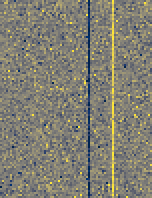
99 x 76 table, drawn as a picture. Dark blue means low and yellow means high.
Columns 45 and 57 stand out from the rest. No overall slope runs across the table. A few values lie far out on both sides of the bulk. Overall the values sit about 50% of the way up the scale.
